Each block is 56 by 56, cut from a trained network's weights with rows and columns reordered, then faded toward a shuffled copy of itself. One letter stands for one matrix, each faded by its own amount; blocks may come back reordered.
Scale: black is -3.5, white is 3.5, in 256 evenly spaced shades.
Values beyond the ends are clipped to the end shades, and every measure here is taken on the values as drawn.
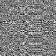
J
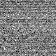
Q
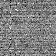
Q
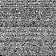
Q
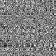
J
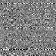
J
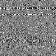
J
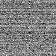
Q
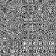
J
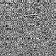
J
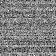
Q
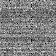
Q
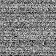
Q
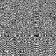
J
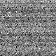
Q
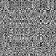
J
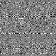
J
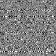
J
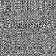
J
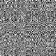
J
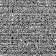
Q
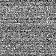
Q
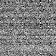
Q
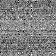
Q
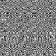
J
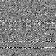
J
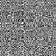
J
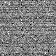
Q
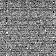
Q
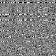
J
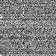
Q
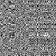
J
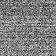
Q
